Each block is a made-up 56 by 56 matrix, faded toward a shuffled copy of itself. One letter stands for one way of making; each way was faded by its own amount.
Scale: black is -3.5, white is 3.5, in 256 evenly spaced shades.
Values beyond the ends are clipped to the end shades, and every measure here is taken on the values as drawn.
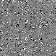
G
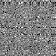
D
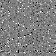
G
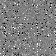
G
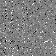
G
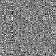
D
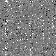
G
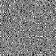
D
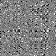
D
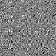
D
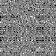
D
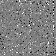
G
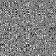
D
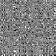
D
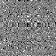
D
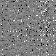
G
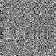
D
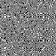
D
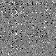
G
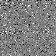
G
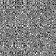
D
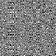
D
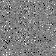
G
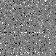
G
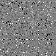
G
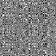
D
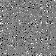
G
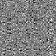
D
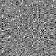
D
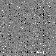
G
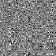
D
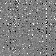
G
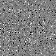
G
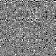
D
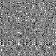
D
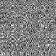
D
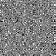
D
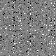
G
